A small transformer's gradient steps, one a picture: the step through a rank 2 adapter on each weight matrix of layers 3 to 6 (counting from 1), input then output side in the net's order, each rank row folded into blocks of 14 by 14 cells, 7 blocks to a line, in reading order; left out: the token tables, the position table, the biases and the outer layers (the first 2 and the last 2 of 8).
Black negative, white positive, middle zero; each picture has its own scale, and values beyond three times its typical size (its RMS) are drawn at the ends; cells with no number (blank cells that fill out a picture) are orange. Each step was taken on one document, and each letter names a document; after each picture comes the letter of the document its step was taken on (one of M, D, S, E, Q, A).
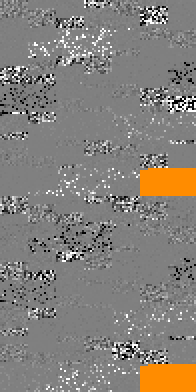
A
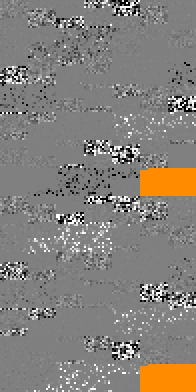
A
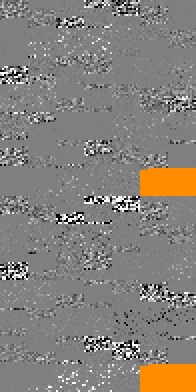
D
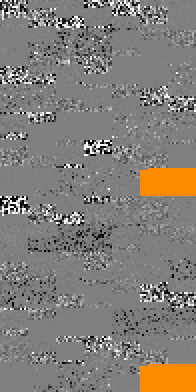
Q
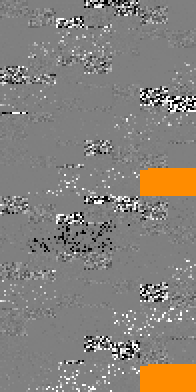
A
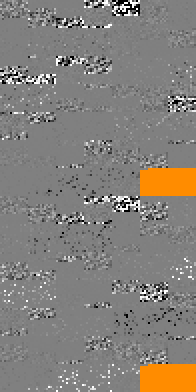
D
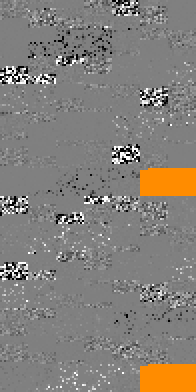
D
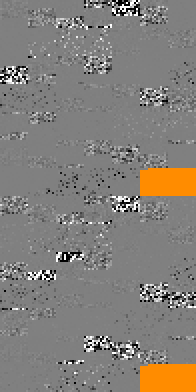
A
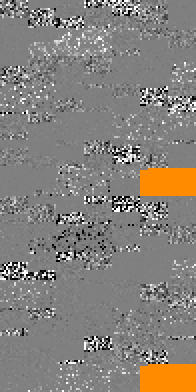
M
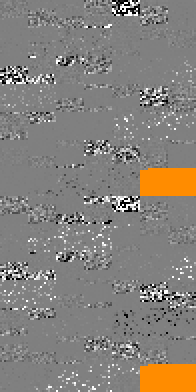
D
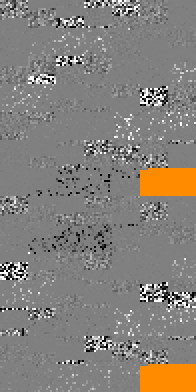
M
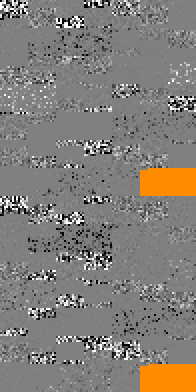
Q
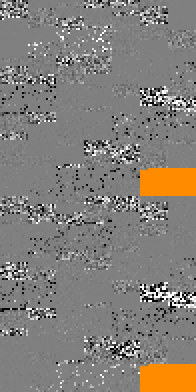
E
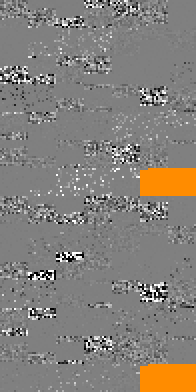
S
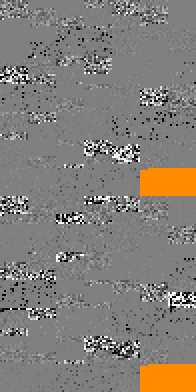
E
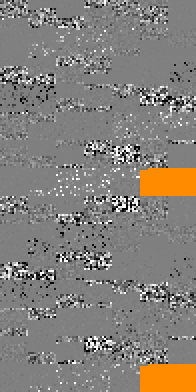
S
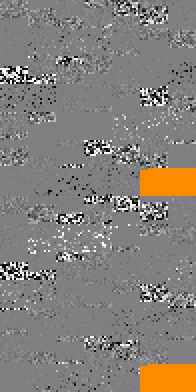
D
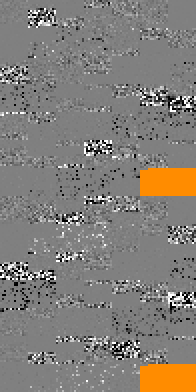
E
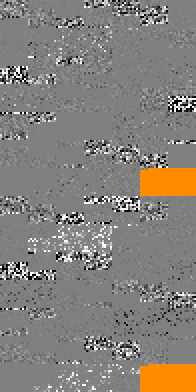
D
